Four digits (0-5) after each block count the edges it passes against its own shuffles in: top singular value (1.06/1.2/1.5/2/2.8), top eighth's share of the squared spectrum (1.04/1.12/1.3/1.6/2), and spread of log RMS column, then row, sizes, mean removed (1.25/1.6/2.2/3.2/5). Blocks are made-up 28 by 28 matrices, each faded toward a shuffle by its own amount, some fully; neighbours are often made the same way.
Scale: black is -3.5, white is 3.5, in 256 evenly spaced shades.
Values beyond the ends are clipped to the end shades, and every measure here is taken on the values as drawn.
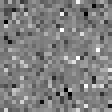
0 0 1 0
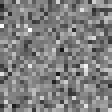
1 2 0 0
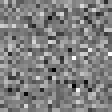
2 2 0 0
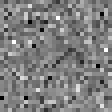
0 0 0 0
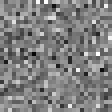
1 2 0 0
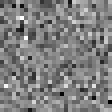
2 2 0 0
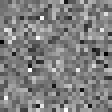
0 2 0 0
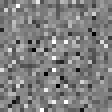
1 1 0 0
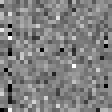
2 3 1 0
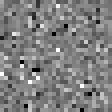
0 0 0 0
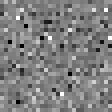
0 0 0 0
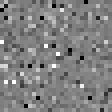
0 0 0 0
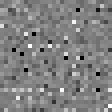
1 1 0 0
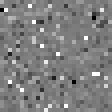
0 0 0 0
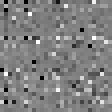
2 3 1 2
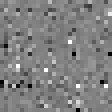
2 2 1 0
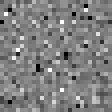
0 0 0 0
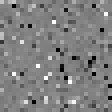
0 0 0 0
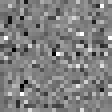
1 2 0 1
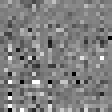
2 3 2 2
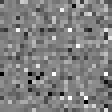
1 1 1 0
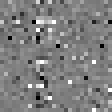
2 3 0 1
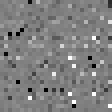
1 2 0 1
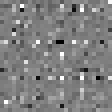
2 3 1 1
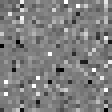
2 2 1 0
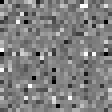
1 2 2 1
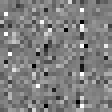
3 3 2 0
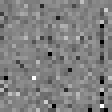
3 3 1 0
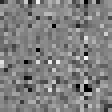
3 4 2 1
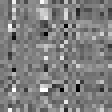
4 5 3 2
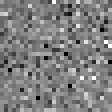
1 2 0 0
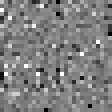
2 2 0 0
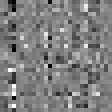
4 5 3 2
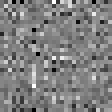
3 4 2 1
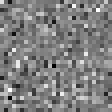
2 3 0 1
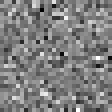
2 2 0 1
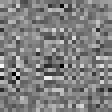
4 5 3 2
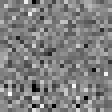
3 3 1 1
